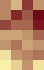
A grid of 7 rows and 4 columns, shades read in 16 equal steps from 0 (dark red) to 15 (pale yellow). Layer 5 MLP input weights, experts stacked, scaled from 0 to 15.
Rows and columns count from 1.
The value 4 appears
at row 3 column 1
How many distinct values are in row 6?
4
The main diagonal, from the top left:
8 2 6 6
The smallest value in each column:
4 2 3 0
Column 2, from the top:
11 2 6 10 7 9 13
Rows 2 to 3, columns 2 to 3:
2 5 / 6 6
